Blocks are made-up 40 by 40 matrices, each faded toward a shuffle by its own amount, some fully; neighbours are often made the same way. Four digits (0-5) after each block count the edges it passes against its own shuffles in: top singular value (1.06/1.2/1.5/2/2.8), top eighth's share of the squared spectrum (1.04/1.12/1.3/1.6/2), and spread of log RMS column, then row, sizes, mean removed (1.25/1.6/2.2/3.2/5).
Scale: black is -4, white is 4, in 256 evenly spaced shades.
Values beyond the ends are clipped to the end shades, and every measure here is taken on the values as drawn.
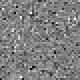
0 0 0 0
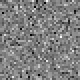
0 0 0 0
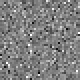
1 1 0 0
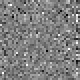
3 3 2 1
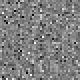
2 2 1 0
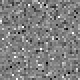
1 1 0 0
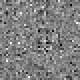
2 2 1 0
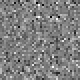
2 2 1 1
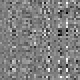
4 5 3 2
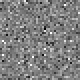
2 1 0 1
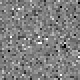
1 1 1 0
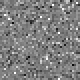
0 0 0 0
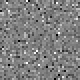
0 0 0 1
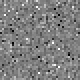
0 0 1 0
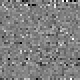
2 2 0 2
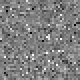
0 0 0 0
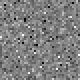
0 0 0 0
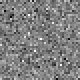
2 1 0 0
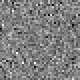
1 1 0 0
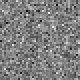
1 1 0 0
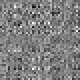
4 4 2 3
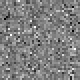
1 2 2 0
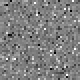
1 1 0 0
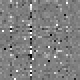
4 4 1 0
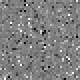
0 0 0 0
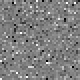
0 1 0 0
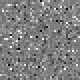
0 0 0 0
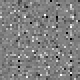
2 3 1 0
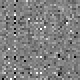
3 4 2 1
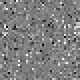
2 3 1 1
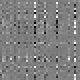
4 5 3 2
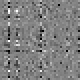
4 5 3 2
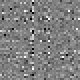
3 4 2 2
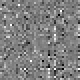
3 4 2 1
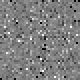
2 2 1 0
